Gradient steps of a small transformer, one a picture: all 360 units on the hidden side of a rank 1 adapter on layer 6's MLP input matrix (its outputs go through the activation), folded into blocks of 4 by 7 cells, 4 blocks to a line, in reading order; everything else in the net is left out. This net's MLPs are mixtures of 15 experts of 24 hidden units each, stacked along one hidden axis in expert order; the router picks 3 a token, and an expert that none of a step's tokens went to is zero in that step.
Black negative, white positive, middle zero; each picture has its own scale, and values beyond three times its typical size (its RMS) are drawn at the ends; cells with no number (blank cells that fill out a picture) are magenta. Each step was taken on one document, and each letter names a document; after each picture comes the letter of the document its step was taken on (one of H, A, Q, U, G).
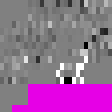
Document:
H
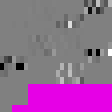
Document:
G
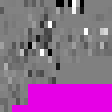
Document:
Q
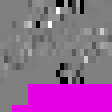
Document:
H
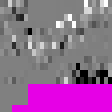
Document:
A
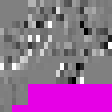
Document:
H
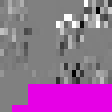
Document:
A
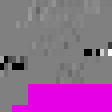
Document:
G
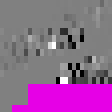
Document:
A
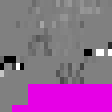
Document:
G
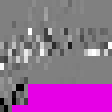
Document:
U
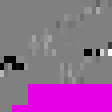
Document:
G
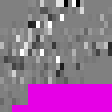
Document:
Q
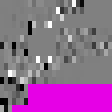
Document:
U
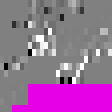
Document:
H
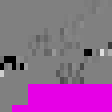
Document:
G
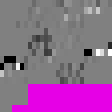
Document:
G
